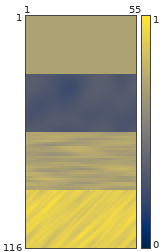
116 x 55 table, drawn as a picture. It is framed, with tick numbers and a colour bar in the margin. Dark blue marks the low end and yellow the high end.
It is made of 4 by 1 panels. Panel 1,1: high, flat. Panel 2,1: low, smooth, faint in contrast. Panel 3,1: high, streaked across, faint in contrast. Panel 4,1: very high, slanting up to the right, faint in contrast.
